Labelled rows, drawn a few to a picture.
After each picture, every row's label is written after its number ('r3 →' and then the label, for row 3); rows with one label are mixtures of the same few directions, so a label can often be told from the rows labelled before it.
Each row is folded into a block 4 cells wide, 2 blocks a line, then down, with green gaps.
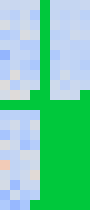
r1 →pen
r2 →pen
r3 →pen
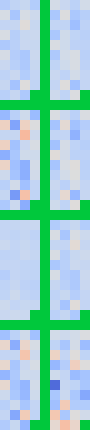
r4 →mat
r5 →mat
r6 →mat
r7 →mat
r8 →pen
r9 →mat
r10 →mat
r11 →pen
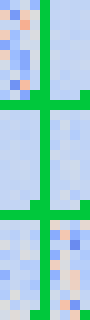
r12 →mat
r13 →pen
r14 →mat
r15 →mat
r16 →pen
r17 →mat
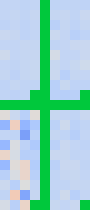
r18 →pen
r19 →pen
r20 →mat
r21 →mat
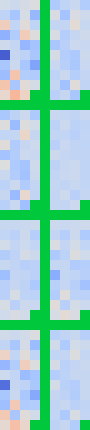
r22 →pen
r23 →mat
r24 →mat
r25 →mat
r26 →pen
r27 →pen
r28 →pen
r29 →mat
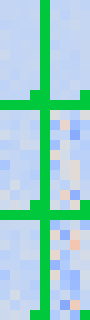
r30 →pen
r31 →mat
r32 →pen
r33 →mat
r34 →pen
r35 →mat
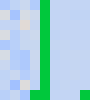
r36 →mat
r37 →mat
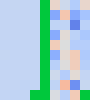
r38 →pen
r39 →mat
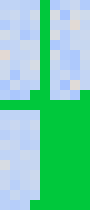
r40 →pen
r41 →mat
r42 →pen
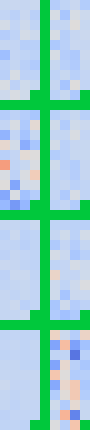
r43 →pen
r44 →mat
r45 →pen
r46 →mat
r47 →mat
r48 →pen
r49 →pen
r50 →mat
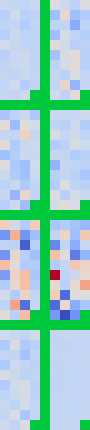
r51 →mat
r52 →mat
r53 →mat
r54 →pen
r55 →mat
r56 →pen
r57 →mat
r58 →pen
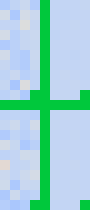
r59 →mat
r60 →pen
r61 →pen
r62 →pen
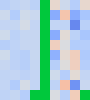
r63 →mat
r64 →mat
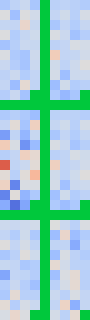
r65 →mat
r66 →pen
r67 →pen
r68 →pen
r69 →pen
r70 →mat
